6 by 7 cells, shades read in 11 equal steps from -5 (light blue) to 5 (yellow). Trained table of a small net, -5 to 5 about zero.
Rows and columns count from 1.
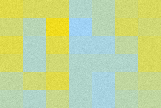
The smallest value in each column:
-2 -3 0 -5 -4 -3 -1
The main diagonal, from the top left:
3 -2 3 -3 -4 -2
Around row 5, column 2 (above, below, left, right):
-3 -3 -1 3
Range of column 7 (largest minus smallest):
3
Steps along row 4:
down up down same same up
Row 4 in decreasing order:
2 2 1 -3 -3 -3 -3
